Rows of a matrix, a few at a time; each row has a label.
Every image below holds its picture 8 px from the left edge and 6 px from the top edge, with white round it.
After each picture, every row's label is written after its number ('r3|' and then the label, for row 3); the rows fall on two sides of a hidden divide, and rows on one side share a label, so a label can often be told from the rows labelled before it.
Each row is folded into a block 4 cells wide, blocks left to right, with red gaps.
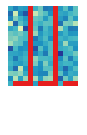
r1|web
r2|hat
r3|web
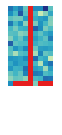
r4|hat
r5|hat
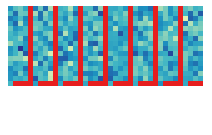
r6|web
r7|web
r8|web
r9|hat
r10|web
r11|web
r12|hat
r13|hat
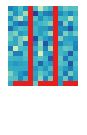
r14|web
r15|web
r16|web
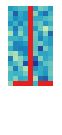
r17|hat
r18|hat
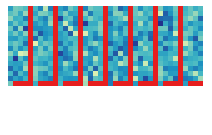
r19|web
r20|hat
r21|web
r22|hat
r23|web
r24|hat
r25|hat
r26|web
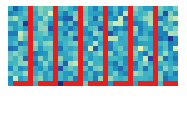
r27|web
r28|web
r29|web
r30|web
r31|web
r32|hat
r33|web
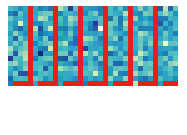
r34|web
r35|hat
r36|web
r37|hat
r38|hat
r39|web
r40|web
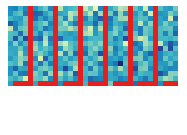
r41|hat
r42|web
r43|web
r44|hat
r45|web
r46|hat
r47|web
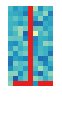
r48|hat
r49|hat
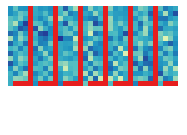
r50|web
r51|web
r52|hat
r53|web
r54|hat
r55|web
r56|hat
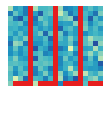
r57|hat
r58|web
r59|hat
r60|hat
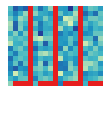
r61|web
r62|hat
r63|web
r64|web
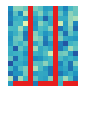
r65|hat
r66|hat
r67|web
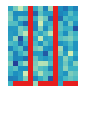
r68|web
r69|web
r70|web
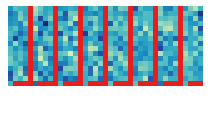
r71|web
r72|hat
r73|web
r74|web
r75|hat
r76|web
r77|web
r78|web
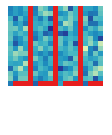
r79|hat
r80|web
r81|web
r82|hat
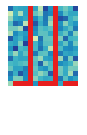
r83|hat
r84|hat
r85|web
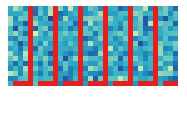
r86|web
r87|web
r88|web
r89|web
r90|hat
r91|hat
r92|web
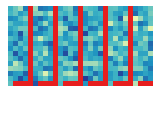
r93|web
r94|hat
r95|web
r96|web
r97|hat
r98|hat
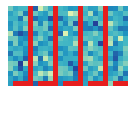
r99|hat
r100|web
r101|web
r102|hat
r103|web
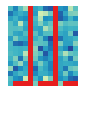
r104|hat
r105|hat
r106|web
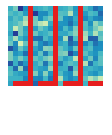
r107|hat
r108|web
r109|hat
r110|hat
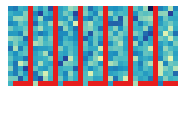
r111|web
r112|hat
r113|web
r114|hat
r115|hat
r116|web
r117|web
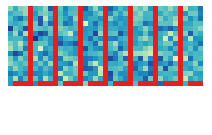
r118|web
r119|web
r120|hat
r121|web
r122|web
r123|hat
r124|hat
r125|hat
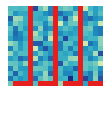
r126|web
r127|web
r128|web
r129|web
